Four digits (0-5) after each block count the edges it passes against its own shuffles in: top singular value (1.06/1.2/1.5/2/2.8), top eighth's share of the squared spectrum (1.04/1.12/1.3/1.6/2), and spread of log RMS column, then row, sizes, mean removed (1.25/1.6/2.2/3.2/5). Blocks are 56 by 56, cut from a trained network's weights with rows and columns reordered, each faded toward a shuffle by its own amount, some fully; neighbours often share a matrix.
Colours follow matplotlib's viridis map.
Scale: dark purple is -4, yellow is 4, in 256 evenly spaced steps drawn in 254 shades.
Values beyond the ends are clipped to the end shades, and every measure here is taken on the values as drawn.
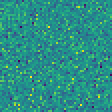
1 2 0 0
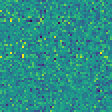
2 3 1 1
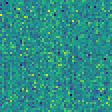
2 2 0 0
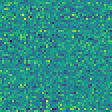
3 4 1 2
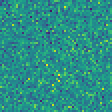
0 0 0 0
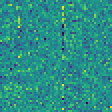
3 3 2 0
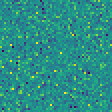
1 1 1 0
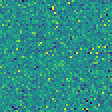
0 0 0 0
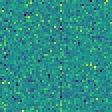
2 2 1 0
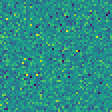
2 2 1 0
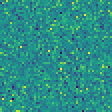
2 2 1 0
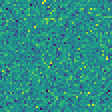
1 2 0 0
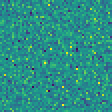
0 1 0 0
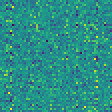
3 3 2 1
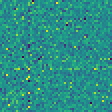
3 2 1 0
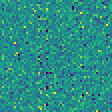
2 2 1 0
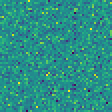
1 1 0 0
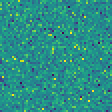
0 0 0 0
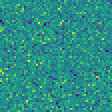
1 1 0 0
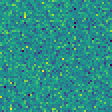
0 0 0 0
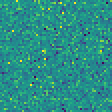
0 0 0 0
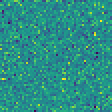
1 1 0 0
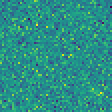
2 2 1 0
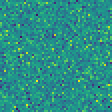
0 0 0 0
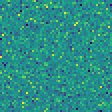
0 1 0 0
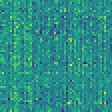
4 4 2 3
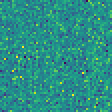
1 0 0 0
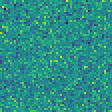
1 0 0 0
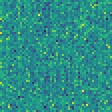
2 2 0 0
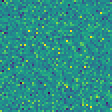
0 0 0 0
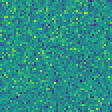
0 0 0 0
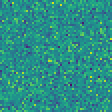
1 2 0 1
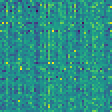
4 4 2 3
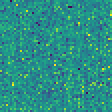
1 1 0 0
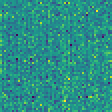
3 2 1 1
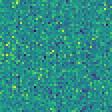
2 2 0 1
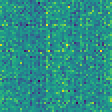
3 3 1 2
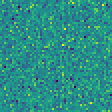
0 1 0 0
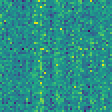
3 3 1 2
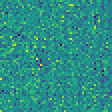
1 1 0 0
